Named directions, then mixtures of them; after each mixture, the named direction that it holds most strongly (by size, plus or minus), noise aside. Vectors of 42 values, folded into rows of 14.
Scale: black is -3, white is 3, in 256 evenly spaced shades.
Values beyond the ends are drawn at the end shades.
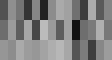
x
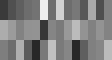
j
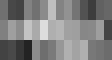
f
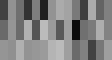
x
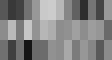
f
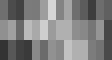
f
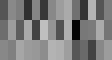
x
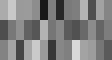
j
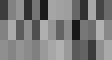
x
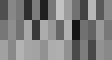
x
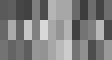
x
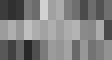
f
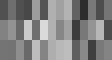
x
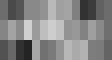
f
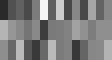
j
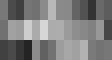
f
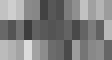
f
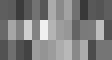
f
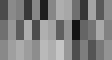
x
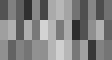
x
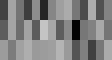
x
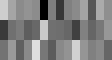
j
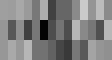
f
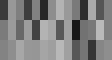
x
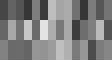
x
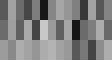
x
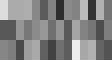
j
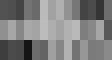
f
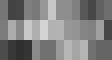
f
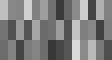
x
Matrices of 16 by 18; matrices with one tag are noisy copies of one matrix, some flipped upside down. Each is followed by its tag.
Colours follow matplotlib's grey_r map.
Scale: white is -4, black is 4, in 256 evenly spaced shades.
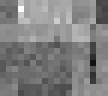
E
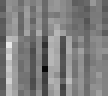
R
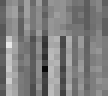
R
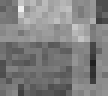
E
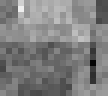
E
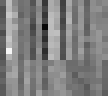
R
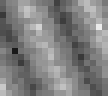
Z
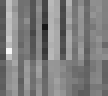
R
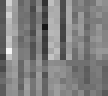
R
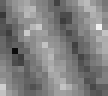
Z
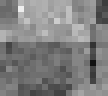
E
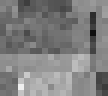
E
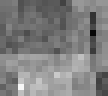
E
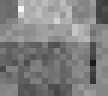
E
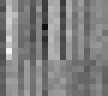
R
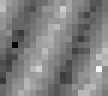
Z
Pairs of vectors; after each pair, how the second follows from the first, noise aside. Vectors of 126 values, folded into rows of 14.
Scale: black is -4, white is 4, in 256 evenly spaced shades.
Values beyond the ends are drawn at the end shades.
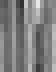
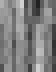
negated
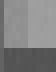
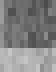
negated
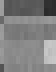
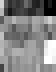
scaled up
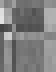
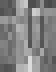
wrapped around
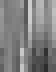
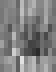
wrapped around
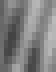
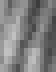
negated
